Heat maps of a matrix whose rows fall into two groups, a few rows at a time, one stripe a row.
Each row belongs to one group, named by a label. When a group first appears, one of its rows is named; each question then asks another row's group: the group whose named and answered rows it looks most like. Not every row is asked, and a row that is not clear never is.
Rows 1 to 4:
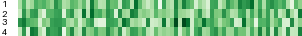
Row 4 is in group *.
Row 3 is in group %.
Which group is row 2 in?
*
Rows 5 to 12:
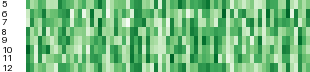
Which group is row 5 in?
%
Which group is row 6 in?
*
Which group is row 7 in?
*
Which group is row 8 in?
%
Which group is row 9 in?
%
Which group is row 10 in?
%
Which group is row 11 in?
%
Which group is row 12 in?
%
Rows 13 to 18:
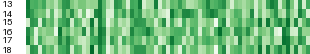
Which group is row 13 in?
%
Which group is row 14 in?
%
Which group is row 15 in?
*
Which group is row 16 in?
%
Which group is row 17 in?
%
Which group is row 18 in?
*
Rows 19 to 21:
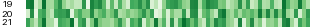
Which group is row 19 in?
%
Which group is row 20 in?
*
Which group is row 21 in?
%
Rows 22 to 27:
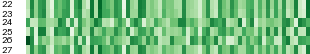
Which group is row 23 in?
*
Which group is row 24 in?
%
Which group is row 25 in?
*
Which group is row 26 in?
%
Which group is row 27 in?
*
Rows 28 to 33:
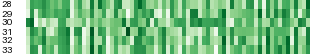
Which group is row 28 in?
*
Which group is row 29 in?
*
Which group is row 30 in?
%
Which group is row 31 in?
*
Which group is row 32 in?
*
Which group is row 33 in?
*
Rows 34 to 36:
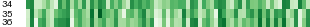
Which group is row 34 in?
%
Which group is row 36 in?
*
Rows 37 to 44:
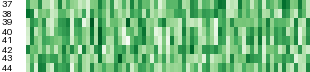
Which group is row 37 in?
%
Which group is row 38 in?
%
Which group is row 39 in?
*
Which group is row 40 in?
*
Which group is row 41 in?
*
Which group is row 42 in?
%
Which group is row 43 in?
*
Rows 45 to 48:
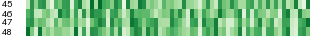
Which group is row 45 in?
*
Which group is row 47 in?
%
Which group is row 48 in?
%
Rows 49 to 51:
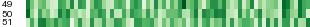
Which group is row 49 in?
%
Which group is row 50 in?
%
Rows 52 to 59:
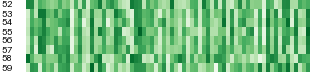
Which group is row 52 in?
%
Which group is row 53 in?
*
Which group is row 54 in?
*
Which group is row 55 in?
*
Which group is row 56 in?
*
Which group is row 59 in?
*
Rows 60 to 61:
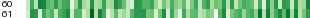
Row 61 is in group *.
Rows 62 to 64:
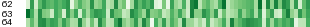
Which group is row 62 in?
*
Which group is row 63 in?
%
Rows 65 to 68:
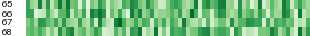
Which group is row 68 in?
%
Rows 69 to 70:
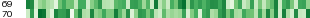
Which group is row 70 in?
*
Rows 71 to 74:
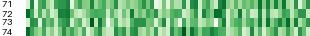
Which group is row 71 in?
*
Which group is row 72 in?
%
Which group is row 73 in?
*
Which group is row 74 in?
%
